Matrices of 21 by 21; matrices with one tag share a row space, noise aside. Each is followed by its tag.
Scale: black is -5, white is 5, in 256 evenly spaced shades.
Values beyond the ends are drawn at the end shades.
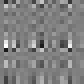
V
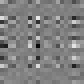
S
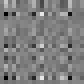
V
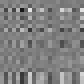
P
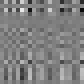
P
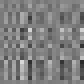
P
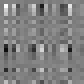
V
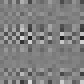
P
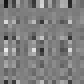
V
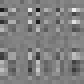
S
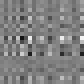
P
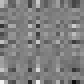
S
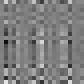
V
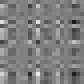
S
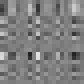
S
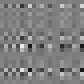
P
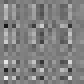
V
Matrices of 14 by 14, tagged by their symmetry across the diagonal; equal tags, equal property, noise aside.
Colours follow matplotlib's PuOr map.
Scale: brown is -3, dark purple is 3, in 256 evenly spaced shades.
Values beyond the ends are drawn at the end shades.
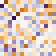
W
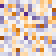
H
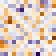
W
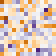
H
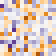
H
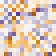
W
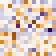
H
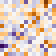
W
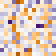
H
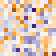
H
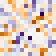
W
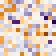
H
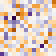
W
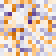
W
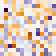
H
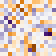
W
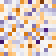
W
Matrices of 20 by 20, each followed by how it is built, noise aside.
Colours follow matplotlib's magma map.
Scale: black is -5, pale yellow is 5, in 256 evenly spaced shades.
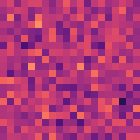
noise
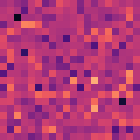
noise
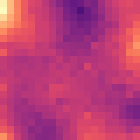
smooth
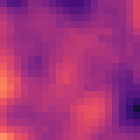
smooth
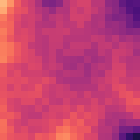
smooth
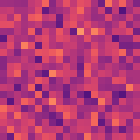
noise
